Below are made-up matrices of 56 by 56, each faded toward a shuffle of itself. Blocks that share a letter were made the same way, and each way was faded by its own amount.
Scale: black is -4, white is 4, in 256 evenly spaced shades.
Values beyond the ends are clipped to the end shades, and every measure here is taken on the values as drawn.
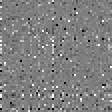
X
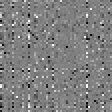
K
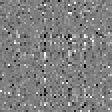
X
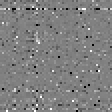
X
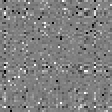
X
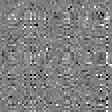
K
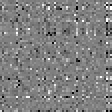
K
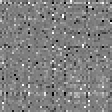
X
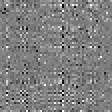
K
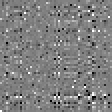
K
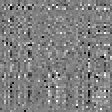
K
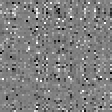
X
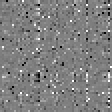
X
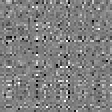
K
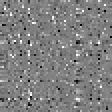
X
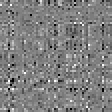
K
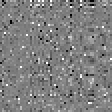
X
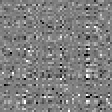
K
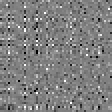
K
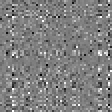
K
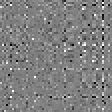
K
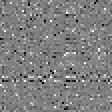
X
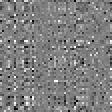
K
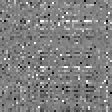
X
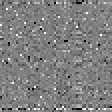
X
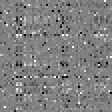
X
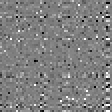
K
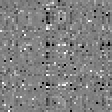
X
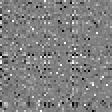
X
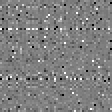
X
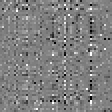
K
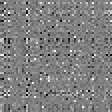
K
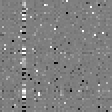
X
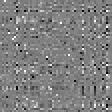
K
